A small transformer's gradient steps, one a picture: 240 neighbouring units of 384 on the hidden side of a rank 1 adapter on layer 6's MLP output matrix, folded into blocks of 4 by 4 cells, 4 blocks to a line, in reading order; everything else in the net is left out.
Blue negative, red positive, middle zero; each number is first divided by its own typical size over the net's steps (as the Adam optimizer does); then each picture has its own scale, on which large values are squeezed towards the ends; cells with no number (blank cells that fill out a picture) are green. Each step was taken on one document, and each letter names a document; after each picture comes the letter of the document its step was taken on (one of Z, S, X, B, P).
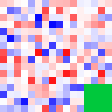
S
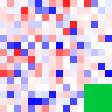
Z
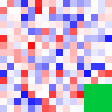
Z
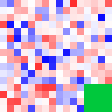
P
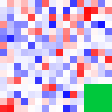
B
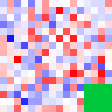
S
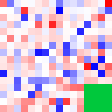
S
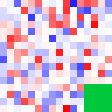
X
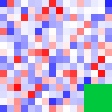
S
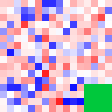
P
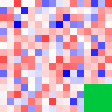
X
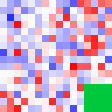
B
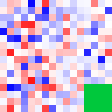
P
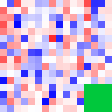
X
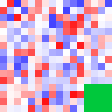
Z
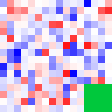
S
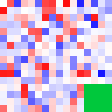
Z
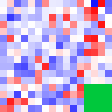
B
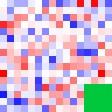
X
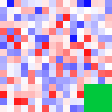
X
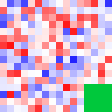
Z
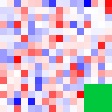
X
